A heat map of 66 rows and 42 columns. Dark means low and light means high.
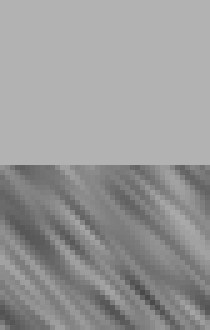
The table splits into 2 rows of 1 panel. Panel 1,1: high, flat. Panel 2,1: middling, slanting down to the right.
